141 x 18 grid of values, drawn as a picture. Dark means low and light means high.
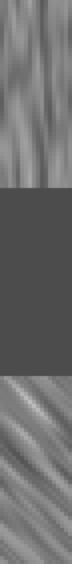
The table splits into 3 rows of 1 panel. Panel 1,1: middling, streaked downward. Panel 2,1: low, flat. Panel 3,1: middling, slanting down to the right.
